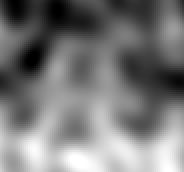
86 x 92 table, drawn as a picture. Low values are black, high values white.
Slope: up to the bottom. Grain: smooth. Ninth with the highest average: bottom middle. Ninth with the lowest average: top left.
